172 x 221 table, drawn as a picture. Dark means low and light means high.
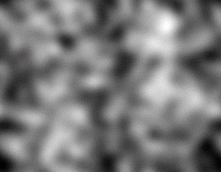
Stripes: upright, repeating 2 times. Grain: smooth. Lone odd cells: none. Odd rows or columns: none.
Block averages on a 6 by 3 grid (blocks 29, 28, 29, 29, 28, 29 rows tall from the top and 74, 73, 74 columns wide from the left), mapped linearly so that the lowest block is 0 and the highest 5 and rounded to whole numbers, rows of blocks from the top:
322 | 224 | 122 | 225 | 321 | 310
